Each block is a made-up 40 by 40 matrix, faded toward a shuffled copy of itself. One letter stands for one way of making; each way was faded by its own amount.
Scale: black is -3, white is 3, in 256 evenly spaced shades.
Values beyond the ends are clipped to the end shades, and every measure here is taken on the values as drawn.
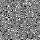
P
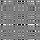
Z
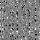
P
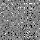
P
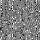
P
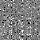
P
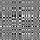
Z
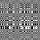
Z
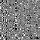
P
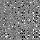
P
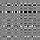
Z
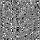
P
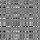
Z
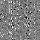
P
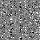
P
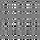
Z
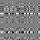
Z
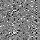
P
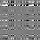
Z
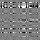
Z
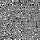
P
